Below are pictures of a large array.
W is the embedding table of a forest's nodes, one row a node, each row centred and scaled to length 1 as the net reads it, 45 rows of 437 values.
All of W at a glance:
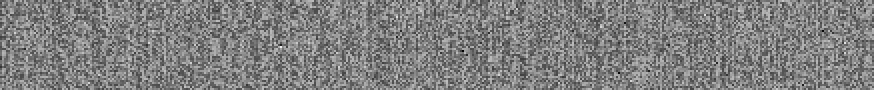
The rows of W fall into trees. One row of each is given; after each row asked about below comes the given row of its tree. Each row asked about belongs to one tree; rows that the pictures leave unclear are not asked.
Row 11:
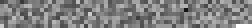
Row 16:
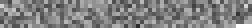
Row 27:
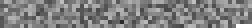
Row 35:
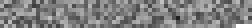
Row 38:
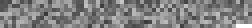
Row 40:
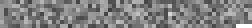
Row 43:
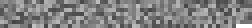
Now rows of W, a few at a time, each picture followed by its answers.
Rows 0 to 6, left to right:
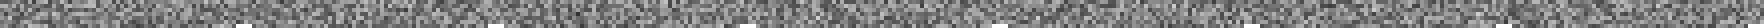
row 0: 16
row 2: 35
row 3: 11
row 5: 43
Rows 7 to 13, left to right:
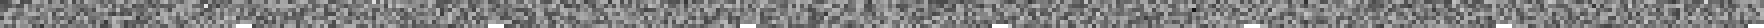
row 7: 38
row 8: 43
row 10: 40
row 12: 40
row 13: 40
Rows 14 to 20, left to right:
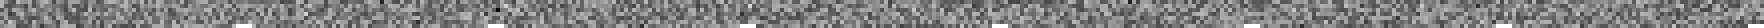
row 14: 35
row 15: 11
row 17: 43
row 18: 11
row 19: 38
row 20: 40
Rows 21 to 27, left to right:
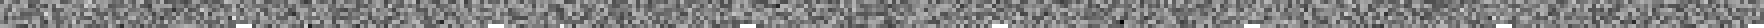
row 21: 40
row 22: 27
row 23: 40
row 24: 38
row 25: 27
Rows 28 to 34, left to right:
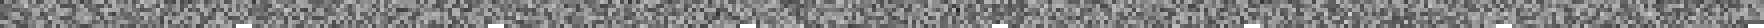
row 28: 43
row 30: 43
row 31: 16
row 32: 43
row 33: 11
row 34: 40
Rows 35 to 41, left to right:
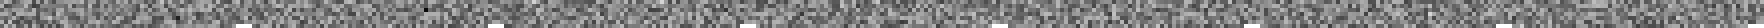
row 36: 43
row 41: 16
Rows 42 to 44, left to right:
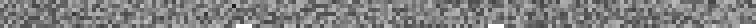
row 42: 35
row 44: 11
